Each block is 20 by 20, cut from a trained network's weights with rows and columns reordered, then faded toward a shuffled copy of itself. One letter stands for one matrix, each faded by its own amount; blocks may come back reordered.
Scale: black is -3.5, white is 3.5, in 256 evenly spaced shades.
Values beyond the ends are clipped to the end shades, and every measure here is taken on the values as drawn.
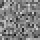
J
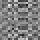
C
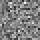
J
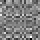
C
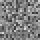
J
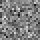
J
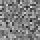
J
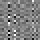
C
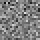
J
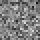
J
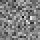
J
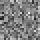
J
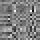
C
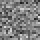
J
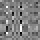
C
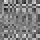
C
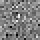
J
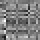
C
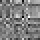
C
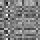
C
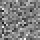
J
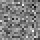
J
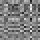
C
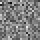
J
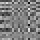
C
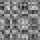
C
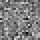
J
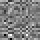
C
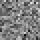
J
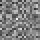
C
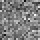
J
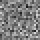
J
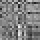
C
